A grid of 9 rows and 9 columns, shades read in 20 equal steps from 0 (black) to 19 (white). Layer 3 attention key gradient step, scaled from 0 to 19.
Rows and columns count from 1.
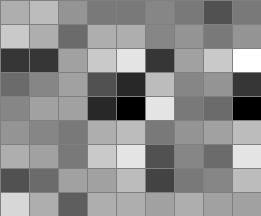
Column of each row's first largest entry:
2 1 9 6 6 5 5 5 1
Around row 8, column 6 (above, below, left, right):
6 12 14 9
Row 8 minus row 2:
-9 -5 4 -1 1 -5 -2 1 3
